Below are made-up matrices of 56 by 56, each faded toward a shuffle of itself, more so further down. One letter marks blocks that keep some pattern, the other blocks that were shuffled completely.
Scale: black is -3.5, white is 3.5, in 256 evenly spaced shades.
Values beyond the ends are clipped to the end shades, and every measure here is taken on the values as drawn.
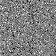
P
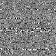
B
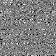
B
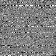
B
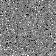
P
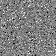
P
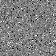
P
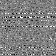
B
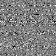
B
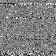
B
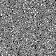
P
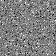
P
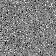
P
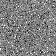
P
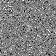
P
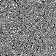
P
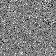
P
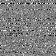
B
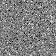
P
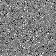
P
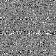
B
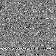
B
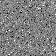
P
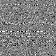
B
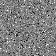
P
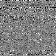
B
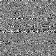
B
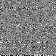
B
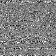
B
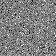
P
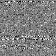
B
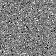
P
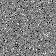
P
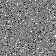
P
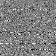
B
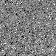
P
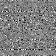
B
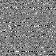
B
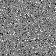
P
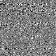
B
